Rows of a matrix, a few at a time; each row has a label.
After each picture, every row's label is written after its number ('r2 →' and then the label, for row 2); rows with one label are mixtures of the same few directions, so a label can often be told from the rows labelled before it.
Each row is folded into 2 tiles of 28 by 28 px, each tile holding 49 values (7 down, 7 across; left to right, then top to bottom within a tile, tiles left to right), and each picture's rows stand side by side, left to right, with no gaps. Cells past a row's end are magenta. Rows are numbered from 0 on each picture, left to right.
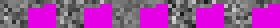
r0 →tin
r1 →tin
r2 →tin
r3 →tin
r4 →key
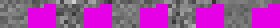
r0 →key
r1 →key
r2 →key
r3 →tin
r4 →key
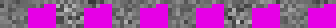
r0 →key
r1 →key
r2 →tin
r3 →tin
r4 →tin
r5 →key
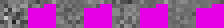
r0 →tin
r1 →key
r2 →key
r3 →key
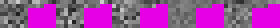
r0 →key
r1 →tin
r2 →key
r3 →tin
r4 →key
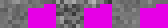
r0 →key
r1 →key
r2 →tin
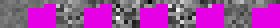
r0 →tin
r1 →key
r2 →tin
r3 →key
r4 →key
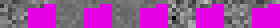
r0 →key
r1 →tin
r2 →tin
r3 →tin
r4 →key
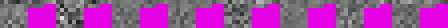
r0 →key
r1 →tin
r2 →tin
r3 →tin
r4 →key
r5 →tin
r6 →tin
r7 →key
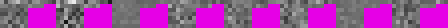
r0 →key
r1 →key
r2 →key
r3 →key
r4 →tin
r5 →tin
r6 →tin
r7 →tin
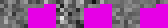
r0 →tin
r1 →tin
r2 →tin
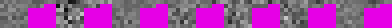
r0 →key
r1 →key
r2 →tin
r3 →tin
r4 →tin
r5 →tin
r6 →key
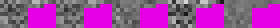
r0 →key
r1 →key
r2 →tin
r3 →key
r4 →tin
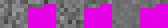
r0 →tin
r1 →tin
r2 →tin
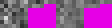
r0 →tin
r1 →tin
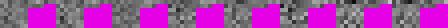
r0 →tin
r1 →tin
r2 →key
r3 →key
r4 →key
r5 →key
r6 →key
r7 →key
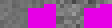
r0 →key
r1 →key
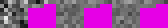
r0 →tin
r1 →key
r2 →key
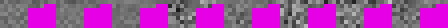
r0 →key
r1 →key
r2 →key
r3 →key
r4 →tin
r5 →tin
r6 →key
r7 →key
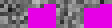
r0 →key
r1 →tin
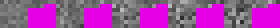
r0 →key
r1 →tin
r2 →key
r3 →key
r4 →tin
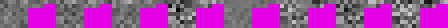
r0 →tin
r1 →key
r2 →key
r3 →key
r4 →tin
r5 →key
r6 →key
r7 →key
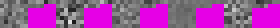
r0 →tin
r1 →tin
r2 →key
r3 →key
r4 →key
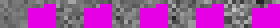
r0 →tin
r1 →key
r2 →tin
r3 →tin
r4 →key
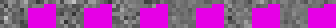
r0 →tin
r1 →key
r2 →key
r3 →tin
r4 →tin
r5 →tin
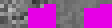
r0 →key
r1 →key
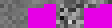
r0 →key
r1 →tin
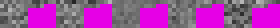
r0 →key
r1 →key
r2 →tin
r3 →tin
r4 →key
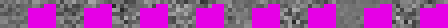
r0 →key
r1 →key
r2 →key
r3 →key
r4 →tin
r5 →tin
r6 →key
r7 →tin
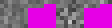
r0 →tin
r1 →tin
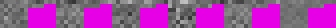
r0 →tin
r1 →key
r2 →key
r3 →key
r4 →key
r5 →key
